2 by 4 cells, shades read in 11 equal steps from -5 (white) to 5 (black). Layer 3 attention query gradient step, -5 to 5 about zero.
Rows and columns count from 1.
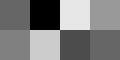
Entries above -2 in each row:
3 3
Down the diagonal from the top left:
1 -3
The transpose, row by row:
1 0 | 5 -3 | -4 2 | -1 1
